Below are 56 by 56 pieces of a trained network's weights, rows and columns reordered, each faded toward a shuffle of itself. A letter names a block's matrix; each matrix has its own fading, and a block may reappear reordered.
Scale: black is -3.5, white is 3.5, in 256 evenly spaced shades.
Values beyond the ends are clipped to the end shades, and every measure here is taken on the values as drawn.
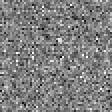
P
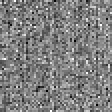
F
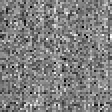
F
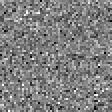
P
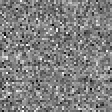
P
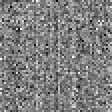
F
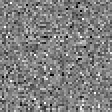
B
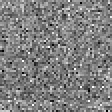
P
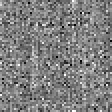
F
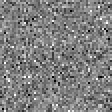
B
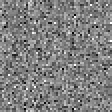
B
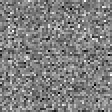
P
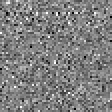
B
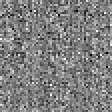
F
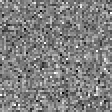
P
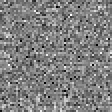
P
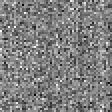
F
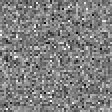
P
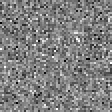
B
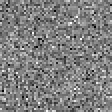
B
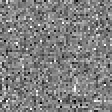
B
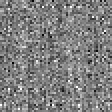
F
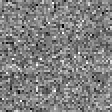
P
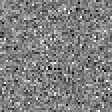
B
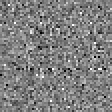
B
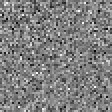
B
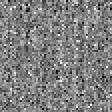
F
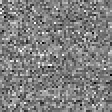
P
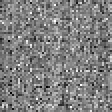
F
